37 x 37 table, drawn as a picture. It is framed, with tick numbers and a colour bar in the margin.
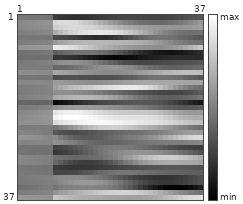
The bottom left is the smoothest part. The left part is calmer, up to a seam about 20% of the way across. Streaks run across, left to right. The centre is the ninth with the highest average.
